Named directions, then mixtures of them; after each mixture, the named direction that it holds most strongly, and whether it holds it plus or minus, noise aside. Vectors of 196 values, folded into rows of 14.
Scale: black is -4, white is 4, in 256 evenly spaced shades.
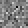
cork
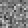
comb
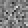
cork, minus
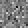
cork, plus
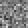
comb, plus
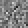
cork, plus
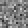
comb, minus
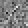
cork, minus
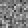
comb, plus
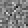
cork, plus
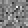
cork, minus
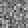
comb, plus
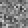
comb, plus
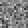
comb, minus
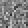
comb, minus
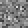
cork, minus
